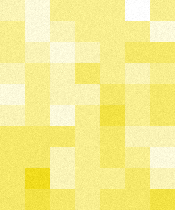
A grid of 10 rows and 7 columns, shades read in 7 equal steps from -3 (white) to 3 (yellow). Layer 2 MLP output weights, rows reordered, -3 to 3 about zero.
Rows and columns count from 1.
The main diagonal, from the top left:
-1 -2 -2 1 1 0 -1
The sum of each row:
-6 -5 -2 -2 -2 0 2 0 3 8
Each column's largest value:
1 3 1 1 2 1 2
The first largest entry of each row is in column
3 1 6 4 5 5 1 1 2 2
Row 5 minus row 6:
-1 0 1 -1 -1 0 0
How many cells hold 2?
3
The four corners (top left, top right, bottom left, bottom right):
-1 0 1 2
